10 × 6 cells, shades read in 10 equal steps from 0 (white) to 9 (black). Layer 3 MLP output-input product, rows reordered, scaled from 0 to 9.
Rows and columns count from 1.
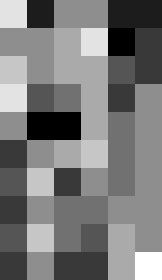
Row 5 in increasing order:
3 4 4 5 9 9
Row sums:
33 28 25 26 34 25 28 29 26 28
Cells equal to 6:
5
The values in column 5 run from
3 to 9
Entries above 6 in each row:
3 2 1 1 2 1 1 1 0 3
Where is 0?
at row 10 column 6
